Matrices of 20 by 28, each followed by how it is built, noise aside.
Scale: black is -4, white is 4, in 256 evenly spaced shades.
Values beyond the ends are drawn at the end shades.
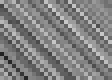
Toeplitz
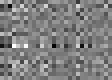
low rank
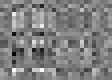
low rank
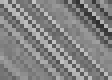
Toeplitz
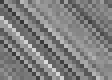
Toeplitz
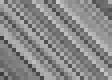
Toeplitz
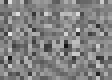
low rank
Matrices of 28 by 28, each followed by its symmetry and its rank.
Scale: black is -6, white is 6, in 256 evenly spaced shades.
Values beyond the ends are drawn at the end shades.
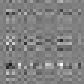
neither, rank two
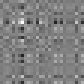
symmetric, rank two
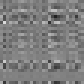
neither, rank two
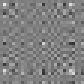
symmetric, rank two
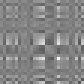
symmetric, rank two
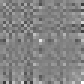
symmetric, rank three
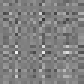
neither, rank two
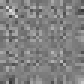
symmetric, rank three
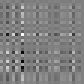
neither, rank one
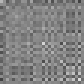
symmetric, rank three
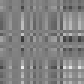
neither, rank one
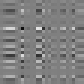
neither, rank one
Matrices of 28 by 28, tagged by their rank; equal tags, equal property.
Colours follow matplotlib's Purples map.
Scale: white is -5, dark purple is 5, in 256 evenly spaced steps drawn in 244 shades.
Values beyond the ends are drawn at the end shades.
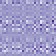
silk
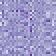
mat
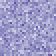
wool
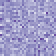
mat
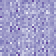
mat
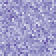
wool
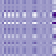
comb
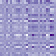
silk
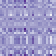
silk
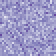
wool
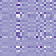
silk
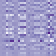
silk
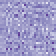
mat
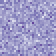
wool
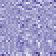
mat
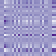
comb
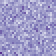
wool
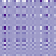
comb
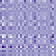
silk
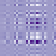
comb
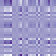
comb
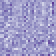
mat
